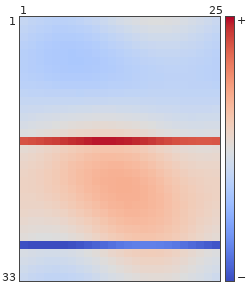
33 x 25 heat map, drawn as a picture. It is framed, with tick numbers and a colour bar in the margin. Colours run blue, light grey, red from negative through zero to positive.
Rows 16 and 29 differ from the rows beside them. The distribution is heavy-tailed on both sides. The ninth with the highest average is the centre.
